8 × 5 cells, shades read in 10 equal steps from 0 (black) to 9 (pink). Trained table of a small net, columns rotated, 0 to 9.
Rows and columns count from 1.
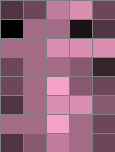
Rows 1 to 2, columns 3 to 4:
7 8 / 6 1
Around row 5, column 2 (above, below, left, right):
6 6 4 9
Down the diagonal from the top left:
3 6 8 5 4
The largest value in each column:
6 6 9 8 8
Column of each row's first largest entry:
4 2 3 2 3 3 3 3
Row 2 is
0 6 6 1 3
